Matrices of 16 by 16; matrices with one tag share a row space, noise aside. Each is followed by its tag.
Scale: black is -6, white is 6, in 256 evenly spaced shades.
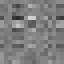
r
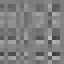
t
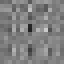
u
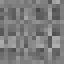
t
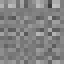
t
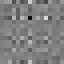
u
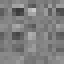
r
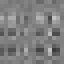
t
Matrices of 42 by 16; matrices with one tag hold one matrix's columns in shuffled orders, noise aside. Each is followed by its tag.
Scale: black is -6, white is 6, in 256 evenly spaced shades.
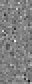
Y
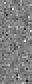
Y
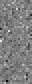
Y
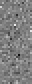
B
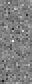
Y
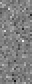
Y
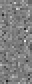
Y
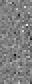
B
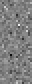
B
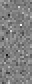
B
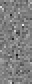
B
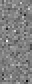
Y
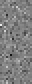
B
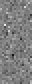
B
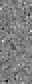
Y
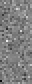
Y
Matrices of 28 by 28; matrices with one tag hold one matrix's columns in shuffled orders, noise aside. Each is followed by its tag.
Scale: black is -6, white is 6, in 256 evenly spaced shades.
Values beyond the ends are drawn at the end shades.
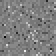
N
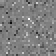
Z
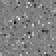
Z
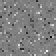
N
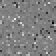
Z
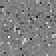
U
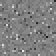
N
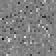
U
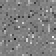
U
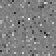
Z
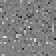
U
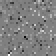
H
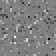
U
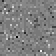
N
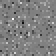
Z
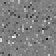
U
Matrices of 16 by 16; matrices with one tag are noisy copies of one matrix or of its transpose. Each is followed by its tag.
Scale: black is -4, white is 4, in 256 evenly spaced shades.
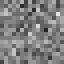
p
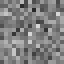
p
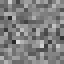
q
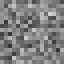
p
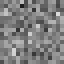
p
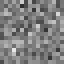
p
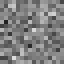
p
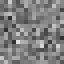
q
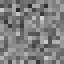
q
